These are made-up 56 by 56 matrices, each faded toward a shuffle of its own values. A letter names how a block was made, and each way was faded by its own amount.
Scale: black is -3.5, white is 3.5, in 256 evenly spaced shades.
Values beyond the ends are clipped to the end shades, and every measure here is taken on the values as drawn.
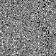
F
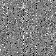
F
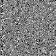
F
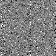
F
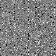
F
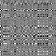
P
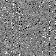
F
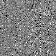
F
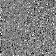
F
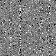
F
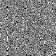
F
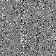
F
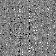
F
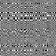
P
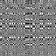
P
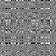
P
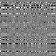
P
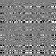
P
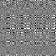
P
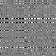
P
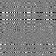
P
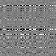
P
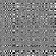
P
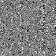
F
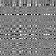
P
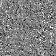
F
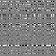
P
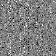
F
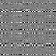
P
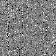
F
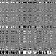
P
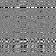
P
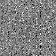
F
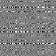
P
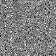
F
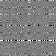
P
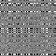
P
